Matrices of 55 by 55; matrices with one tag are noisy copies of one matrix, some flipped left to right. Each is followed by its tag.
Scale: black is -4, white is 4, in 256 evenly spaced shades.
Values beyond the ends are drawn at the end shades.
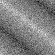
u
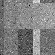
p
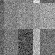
p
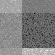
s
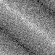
u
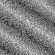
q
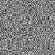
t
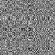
t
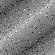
u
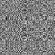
t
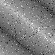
u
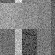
p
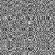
t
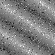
q
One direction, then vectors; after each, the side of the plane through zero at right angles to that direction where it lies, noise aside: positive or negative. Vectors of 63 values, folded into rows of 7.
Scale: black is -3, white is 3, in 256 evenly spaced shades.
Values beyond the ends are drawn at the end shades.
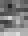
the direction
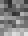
positive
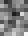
positive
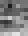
positive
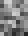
negative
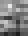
negative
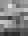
negative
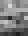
negative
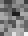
positive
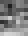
positive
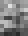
negative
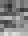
positive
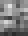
negative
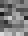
positive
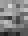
negative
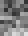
positive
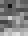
positive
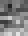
positive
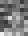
positive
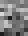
negative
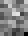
negative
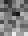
positive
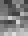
positive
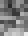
positive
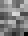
negative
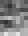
positive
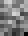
negative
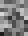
negative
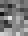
positive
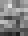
negative
